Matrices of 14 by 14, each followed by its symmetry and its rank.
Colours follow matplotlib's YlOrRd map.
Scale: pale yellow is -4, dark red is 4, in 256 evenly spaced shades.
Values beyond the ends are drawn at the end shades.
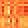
neither, rank two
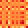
symmetric, rank one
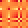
symmetric, rank one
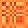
symmetric, rank one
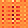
neither, rank one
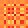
symmetric, rank one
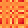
symmetric, rank one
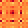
symmetric, rank one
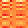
neither, rank one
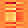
neither, rank one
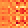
neither, rank two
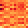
neither, rank two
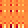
neither, rank one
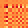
symmetric, rank one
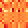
neither, rank two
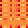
neither, rank one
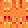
neither, rank two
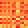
neither, rank two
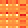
neither, rank one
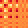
symmetric, rank one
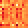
neither, rank two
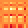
neither, rank one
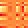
neither, rank one
